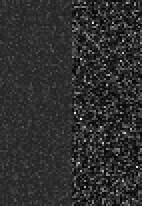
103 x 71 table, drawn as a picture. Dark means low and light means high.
Grain: fine. Average level on the scale: 20%. Stripes: none. Histogram: skewed, a long tail of high values. Seam: vertical, 50% of the way across, the left part calmer.
